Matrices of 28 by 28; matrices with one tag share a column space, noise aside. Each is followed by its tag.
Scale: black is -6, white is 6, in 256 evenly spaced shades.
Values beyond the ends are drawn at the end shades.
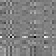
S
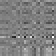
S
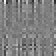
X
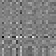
S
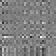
S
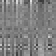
X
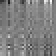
X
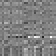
S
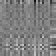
X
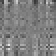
X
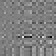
S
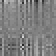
X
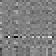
S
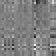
X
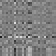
S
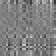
X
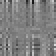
X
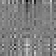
X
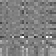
S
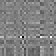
S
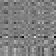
S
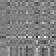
S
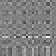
S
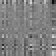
X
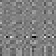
S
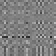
S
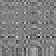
S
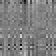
X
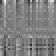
X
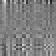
X
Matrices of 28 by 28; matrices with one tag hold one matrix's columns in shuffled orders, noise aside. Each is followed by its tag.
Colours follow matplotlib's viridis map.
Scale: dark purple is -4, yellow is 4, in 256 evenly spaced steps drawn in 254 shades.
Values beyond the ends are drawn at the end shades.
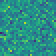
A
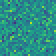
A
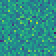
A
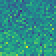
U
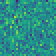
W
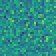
A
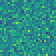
A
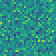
A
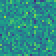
W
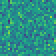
W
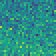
U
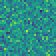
A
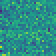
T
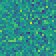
A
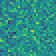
A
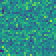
T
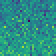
U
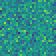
A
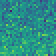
U
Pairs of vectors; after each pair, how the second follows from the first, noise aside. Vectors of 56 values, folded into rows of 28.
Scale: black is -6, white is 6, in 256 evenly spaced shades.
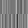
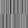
reversed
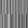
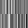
scaled up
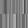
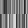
scaled up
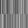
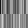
scaled up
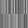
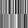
scaled up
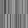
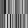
scaled up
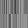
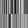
scaled up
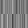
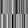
scaled up
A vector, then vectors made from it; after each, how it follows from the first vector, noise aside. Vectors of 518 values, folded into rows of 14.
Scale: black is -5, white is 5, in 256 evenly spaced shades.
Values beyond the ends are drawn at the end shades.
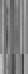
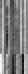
scaled up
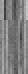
reversed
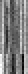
scaled up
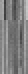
reversed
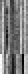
scaled up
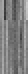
reversed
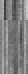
reversed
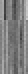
reversed
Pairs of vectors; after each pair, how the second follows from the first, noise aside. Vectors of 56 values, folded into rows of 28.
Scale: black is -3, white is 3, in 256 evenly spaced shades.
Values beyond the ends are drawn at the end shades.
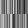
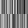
copied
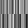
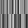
copied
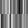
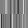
partly zeroed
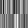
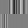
partly zeroed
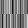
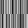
copied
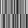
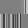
partly zeroed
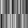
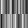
copied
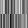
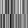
copied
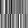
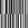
copied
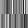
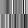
copied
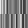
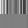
partly zeroed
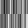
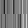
partly zeroed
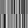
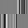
partly zeroed
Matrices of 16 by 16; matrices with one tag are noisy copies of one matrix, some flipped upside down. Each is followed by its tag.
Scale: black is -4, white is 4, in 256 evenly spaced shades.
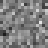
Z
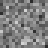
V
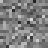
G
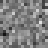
Z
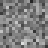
V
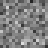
V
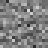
G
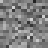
G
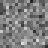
V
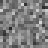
Z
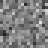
Z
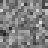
Z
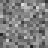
V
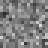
Z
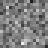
V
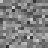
G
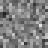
Z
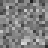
V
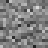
G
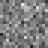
V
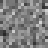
Z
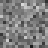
V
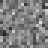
Z
